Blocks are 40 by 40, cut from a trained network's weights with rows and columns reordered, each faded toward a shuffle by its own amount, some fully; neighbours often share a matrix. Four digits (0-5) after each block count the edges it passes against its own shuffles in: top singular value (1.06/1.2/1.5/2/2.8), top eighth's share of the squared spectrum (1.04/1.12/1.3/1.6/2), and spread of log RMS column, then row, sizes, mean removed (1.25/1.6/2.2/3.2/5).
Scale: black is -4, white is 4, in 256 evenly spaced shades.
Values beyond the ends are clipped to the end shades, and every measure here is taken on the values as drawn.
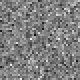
0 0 0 0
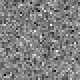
0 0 0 0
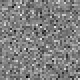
1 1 0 0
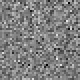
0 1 0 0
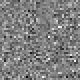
3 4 2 2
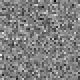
1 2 0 0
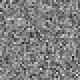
1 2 0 0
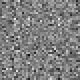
2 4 2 1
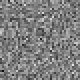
2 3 1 1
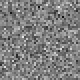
1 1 0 0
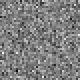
0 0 0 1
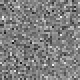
0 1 0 0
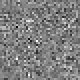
2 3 2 1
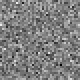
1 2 0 0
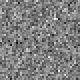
1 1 0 0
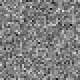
0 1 0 0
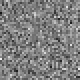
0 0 0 0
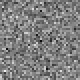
0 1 0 0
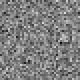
2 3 0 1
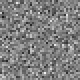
1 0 0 0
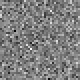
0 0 0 0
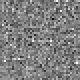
1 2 0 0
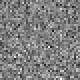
1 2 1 1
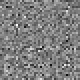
3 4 1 2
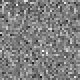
1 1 0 1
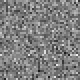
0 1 0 0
